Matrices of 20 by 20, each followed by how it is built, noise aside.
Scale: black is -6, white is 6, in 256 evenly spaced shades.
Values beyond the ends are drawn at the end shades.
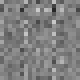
low rank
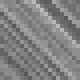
Toeplitz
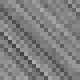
Toeplitz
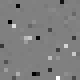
sparse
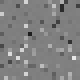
sparse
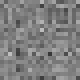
low rank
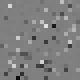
sparse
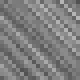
Toeplitz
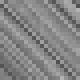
Toeplitz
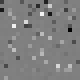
sparse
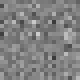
low rank
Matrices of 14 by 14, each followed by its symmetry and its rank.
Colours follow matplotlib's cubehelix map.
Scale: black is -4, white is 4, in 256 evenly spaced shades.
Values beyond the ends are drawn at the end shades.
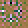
antisymmetric, rank two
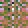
neither, rank two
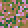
antisymmetric, full rank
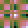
symmetric, rank one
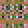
neither, rank two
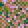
antisymmetric, full rank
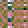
neither, rank two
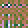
neither, rank two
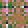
antisymmetric, rank two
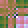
symmetric, rank two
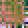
antisymmetric, rank two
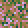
antisymmetric, full rank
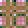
symmetric, rank one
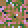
antisymmetric, full rank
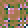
symmetric, rank two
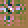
antisymmetric, rank two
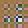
symmetric, rank one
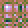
symmetric, rank two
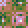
symmetric, rank two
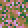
antisymmetric, full rank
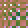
symmetric, rank two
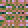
neither, rank two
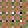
symmetric, rank one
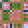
symmetric, rank two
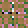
antisymmetric, rank two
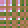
symmetric, rank one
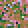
antisymmetric, full rank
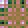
symmetric, rank one
